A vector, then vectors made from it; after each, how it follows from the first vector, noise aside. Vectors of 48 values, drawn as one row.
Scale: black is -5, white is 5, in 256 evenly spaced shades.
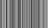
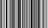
scaled up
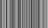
copied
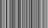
copied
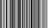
scaled up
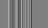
partly zeroed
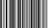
scaled up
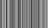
copied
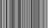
copied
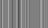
partly zeroed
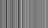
partly zeroed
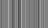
partly zeroed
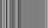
partly zeroed
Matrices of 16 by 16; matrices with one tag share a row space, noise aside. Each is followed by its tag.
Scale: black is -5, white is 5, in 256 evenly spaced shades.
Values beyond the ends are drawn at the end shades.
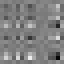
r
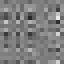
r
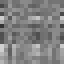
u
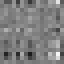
r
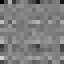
u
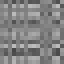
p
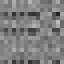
p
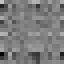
u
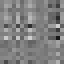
r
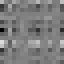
u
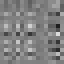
r
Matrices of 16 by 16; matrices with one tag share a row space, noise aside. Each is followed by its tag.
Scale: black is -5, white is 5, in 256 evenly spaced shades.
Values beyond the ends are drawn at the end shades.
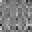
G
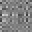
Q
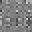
G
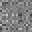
Q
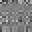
Q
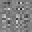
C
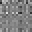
Q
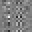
C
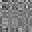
Q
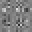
C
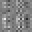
C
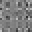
G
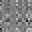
G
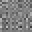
Q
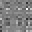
G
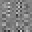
C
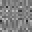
Q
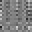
G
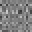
Q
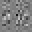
C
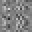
C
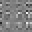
G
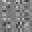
C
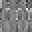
G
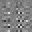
C
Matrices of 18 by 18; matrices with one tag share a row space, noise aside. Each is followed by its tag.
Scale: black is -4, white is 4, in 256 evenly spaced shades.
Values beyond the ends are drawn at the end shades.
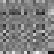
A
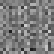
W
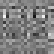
A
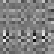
A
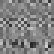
W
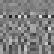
W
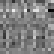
A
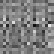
A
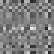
W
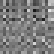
A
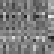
A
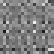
A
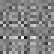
W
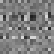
W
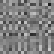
W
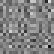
W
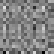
A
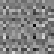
A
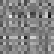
W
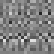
W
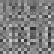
W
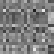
A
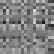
A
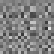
W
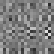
W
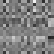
A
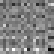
A
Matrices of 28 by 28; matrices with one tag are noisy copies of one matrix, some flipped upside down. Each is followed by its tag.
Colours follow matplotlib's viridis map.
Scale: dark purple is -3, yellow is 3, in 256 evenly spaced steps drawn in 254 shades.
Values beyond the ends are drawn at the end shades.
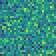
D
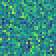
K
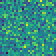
D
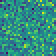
D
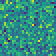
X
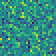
K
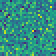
X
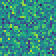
K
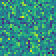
K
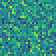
K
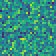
K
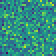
D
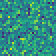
K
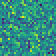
K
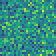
D
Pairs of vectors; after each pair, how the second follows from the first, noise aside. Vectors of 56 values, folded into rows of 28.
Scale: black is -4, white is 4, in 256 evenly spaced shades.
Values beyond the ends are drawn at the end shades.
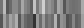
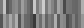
copied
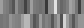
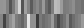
reversed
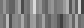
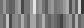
copied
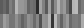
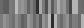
copied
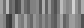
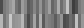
reversed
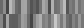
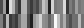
scaled up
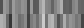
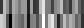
scaled up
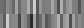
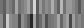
copied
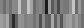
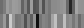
reversed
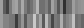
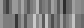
copied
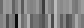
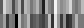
scaled up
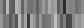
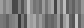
reversed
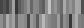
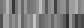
reversed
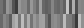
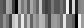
scaled up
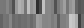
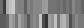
reversed
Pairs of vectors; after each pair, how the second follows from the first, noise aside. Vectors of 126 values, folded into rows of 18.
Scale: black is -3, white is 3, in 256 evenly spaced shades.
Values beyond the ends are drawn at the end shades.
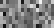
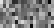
reversed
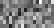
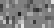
partly zeroed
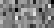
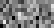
reversed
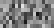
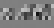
partly zeroed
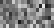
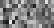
reversed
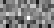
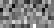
wrapped around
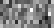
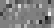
partly zeroed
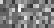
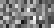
reversed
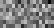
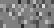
partly zeroed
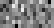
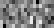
reversed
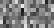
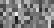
wrapped around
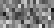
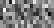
reversed
